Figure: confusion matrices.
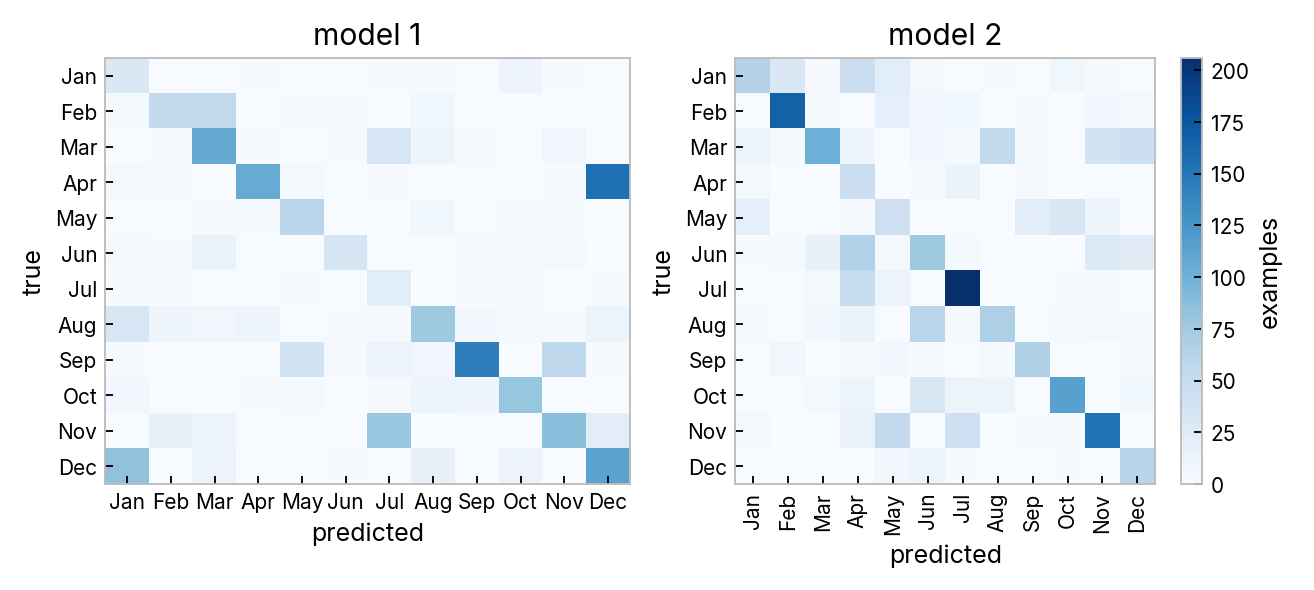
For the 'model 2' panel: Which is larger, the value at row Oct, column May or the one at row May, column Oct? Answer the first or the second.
the second
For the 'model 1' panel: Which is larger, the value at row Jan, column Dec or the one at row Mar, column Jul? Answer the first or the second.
the second
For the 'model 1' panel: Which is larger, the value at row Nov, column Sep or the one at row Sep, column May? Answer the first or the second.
the second
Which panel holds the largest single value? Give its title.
model 2
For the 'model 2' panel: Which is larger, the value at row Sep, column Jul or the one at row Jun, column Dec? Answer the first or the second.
the second
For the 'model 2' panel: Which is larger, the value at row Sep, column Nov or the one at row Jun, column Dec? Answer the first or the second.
the second
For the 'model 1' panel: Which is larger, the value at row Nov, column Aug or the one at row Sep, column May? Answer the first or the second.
the second
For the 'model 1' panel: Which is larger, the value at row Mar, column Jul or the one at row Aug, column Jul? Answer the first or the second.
the first
